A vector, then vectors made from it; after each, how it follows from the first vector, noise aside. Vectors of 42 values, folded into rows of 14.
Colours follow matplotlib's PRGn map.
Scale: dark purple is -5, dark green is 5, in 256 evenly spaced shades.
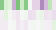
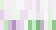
reversed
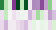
scaled up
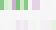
partly zeroed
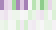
negated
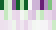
scaled up
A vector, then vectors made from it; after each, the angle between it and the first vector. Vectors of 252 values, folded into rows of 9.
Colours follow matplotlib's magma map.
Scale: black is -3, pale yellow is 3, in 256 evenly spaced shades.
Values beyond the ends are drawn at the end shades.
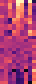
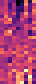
nearly opposite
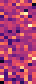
orthogonal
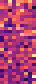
partly aligned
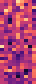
partly aligned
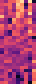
nearly parallel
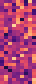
partly aligned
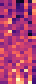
nearly opposite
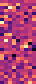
orthogonal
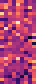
partly aligned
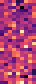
partly opposed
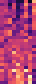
nearly opposite
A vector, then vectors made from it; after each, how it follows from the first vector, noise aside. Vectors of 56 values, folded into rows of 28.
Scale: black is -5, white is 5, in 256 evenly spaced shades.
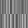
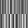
scaled up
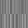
shrunk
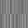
shrunk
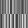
scaled up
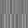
shrunk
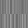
shrunk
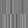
shrunk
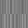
shrunk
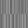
shrunk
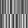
scaled up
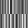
scaled up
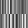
scaled up
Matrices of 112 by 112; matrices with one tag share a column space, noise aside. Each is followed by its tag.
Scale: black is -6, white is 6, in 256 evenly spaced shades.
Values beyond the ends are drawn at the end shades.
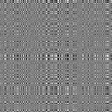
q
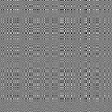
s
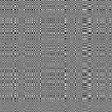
s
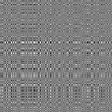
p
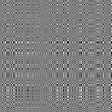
p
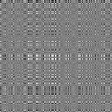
q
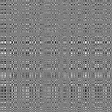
p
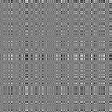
q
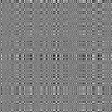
q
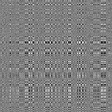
p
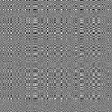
s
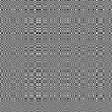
s
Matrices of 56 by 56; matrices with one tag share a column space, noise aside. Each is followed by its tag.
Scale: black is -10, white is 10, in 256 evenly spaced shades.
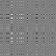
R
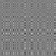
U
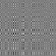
U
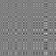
U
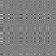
R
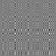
U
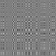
U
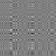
U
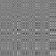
U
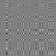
U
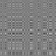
U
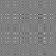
R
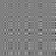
U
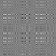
R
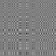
U
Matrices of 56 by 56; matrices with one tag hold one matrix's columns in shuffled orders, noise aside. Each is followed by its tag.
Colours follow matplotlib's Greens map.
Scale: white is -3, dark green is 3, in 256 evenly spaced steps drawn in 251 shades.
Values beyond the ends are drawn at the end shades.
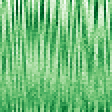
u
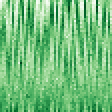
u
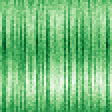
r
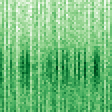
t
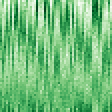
u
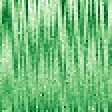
u
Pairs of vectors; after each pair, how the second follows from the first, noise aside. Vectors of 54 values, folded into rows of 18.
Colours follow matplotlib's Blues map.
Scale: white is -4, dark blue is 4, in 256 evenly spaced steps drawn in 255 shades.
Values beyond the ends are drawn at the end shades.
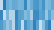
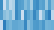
wrapped around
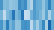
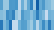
wrapped around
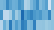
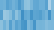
shrunk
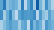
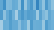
shrunk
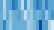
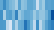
wrapped around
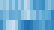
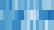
wrapped around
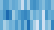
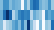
scaled up
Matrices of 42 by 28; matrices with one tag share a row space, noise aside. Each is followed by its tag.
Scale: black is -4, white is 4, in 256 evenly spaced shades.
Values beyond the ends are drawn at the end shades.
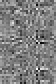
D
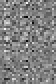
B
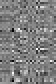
D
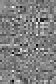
D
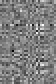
D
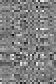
D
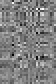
D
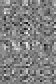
B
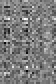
B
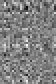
B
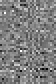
D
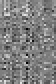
B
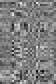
D
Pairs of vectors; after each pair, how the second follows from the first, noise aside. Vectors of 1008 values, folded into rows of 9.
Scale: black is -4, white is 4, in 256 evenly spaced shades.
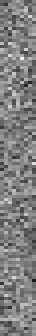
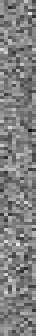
wrapped around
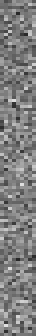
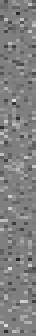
partly zeroed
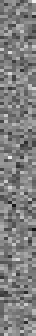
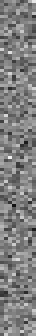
copied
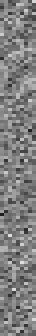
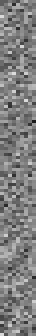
reversed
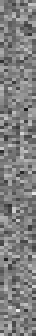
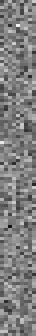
reversed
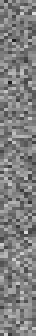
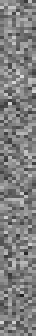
reversed
